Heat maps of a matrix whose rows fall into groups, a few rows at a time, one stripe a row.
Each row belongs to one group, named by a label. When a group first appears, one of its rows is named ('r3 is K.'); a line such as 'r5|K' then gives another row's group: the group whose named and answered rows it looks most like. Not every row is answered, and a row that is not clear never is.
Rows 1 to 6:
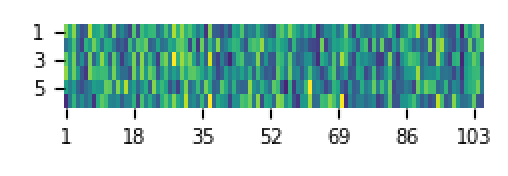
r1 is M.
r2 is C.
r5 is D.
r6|M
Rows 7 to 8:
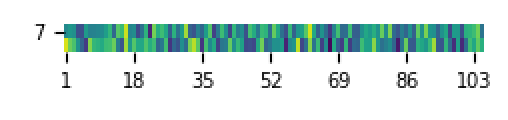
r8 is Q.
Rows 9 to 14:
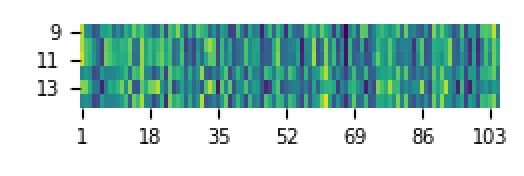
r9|D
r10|Q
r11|Q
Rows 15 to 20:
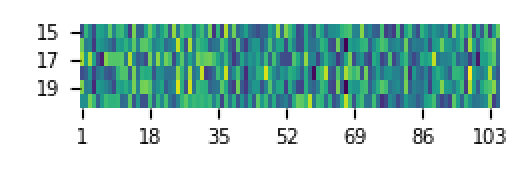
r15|C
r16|D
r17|M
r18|D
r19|D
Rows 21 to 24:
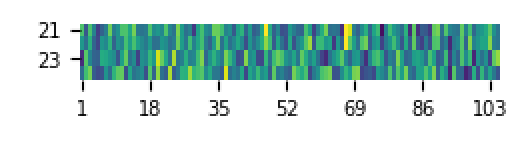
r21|D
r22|D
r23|C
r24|M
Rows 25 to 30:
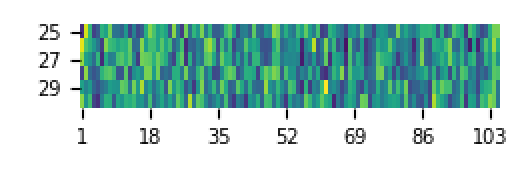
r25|C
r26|Q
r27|Q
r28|C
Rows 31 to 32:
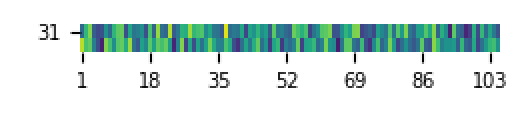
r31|M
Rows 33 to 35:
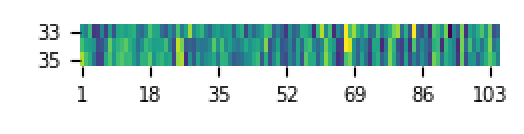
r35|Q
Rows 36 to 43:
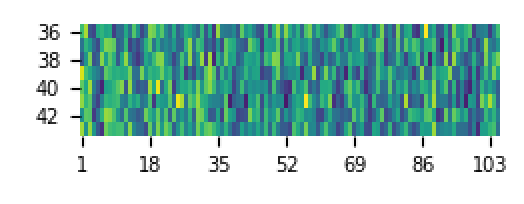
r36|C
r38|C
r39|Q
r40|M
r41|M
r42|C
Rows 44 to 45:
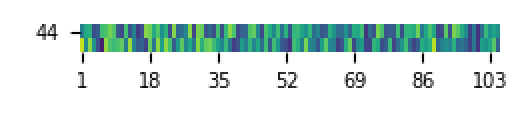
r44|C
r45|M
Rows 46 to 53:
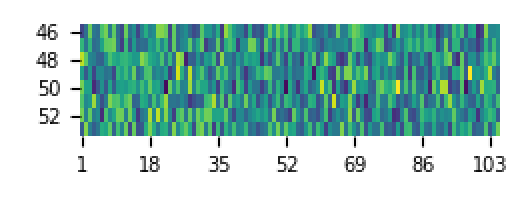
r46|C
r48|Q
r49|D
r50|D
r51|Q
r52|M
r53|C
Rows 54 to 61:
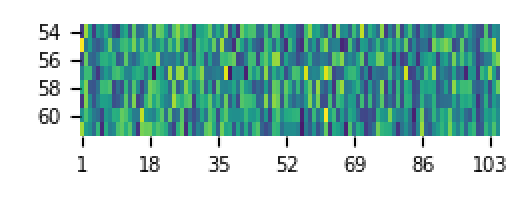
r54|C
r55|D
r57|M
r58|C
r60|Q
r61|Q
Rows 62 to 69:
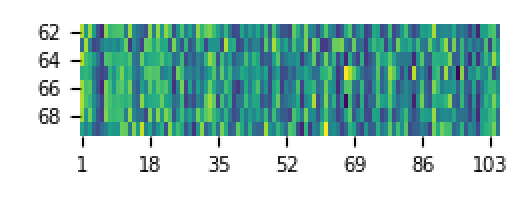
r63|C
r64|Q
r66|Q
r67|Q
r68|M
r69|D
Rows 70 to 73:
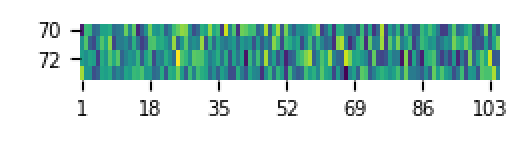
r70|C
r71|C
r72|M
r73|D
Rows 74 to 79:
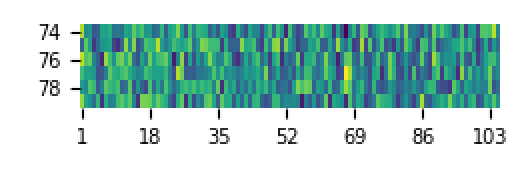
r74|D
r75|C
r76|Q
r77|Q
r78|M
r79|Q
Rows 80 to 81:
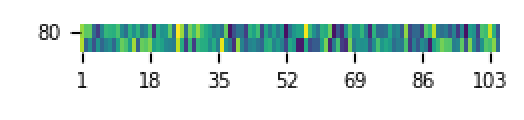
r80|M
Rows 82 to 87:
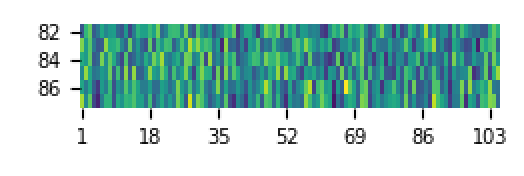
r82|C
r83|M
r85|C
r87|D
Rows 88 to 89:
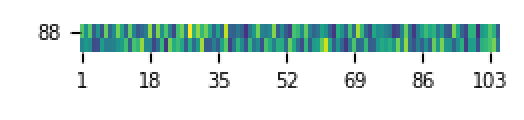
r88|M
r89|D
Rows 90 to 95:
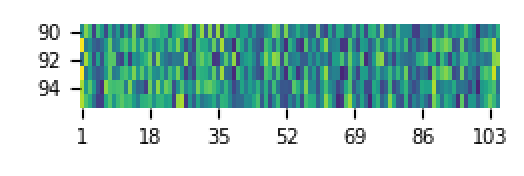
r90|C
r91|D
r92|C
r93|D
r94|M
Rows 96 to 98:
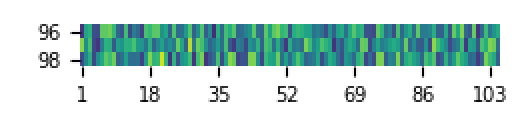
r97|D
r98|C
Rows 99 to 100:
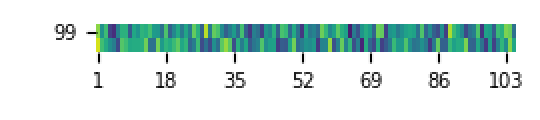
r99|D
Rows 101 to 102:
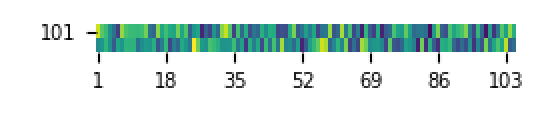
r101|Q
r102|M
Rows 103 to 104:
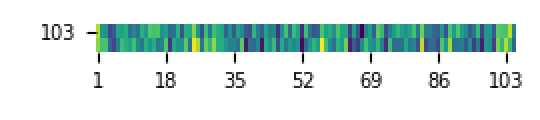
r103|D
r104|M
